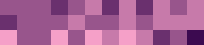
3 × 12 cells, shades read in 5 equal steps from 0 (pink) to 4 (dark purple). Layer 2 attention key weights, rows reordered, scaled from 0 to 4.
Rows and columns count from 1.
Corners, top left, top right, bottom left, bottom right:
2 1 0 4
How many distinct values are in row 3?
5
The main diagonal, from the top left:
2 2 2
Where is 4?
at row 3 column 12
